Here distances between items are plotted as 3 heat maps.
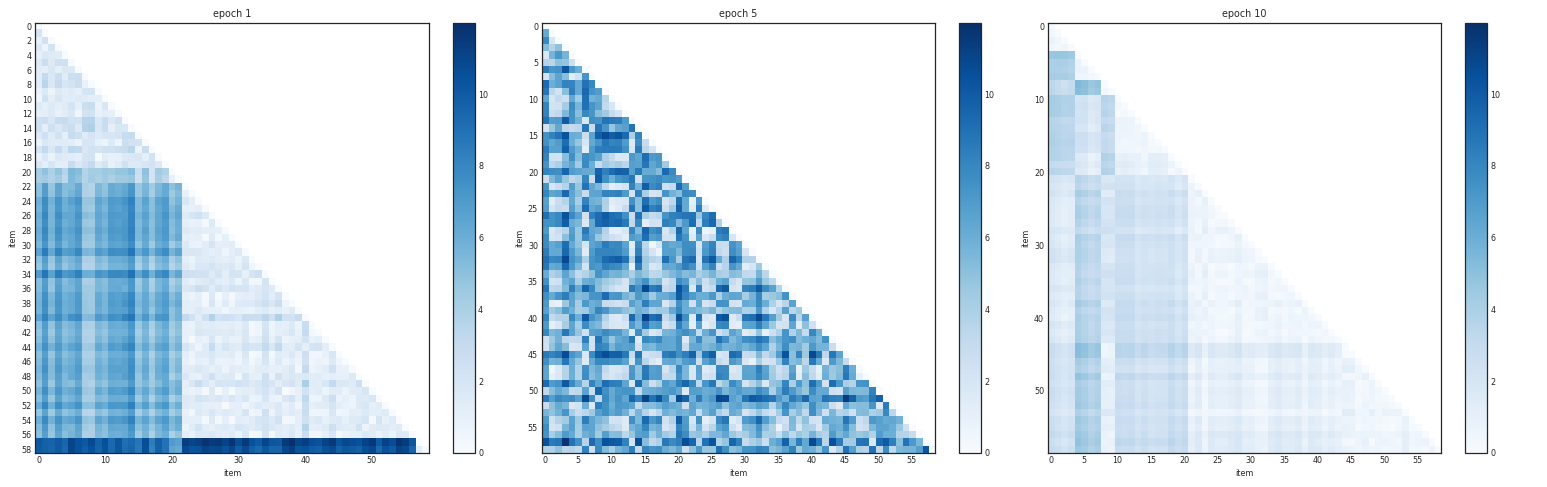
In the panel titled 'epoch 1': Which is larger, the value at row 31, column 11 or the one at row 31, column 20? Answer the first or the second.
the first
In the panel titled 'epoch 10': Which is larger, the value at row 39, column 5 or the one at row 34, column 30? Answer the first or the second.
the first
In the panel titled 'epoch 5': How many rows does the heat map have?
59
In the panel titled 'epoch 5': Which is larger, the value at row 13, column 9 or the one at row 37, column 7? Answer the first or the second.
the first
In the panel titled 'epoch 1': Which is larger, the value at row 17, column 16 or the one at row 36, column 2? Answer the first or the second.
the second
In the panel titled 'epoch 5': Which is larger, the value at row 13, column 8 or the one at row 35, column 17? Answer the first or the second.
the first
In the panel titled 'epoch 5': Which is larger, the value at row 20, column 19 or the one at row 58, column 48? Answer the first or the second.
the first
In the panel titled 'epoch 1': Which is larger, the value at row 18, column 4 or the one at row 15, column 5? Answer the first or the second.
the second
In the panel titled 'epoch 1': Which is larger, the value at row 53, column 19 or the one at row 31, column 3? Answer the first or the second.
the second
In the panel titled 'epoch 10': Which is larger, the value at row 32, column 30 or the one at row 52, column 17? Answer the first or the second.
the second
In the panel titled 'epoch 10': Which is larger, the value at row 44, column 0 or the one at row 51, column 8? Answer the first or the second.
the first
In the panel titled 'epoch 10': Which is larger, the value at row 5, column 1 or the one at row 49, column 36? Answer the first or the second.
the first
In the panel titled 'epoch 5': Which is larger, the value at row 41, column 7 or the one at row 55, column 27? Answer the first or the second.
the second
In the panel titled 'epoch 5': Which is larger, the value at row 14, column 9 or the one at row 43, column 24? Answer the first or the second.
the first
